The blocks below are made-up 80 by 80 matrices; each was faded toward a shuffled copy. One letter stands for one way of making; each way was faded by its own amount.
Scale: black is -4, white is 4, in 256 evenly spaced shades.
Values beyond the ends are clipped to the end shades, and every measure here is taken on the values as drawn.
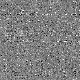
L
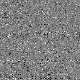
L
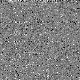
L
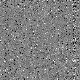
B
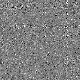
L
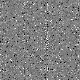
B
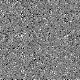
L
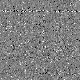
L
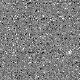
L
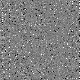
B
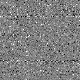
L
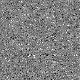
L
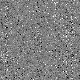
B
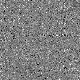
L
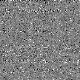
L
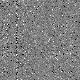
B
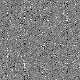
B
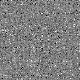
L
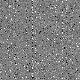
B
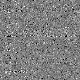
L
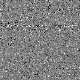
L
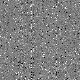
B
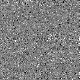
L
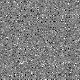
L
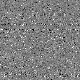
L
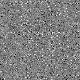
L
